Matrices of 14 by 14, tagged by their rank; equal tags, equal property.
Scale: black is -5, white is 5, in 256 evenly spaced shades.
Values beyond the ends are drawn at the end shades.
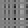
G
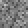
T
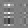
G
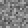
T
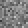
T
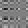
G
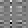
G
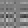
G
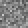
T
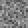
T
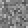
T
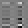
G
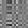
G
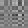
G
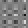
G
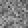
T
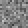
T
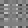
G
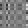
G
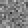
T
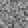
T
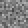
T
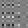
G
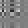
G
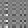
G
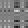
G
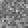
T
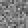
T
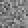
T
